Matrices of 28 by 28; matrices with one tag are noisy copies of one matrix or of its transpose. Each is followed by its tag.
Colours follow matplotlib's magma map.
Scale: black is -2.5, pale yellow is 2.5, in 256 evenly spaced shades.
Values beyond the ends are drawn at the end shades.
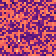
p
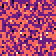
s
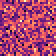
s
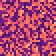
s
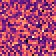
s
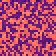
s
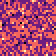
s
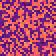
s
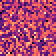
s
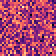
p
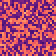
s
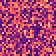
p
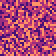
s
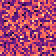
s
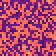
s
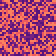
p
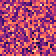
s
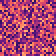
p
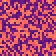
s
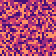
s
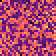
s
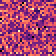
p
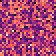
p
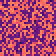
p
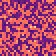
s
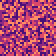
s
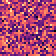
p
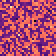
s
